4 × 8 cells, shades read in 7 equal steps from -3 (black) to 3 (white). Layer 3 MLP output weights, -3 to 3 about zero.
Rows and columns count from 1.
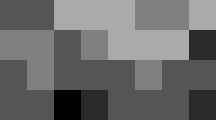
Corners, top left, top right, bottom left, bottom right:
-1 1 -1 -2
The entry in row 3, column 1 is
-1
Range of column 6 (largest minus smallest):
2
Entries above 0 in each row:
4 3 0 0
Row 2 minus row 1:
1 1 -2 -1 0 1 1 -3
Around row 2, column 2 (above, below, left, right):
-1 0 0 -1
